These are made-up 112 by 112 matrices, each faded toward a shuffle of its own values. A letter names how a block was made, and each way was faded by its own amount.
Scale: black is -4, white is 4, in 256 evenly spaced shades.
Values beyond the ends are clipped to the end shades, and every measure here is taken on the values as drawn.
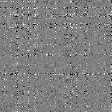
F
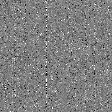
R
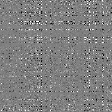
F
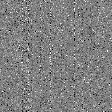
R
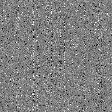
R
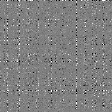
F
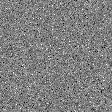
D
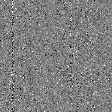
R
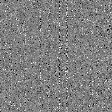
R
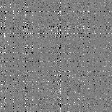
F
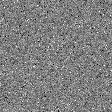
D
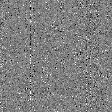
R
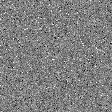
D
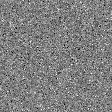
D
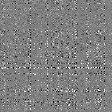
F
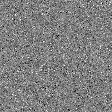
D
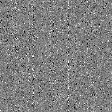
R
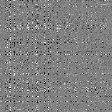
F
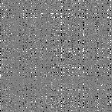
F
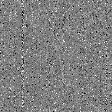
R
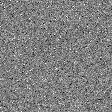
D
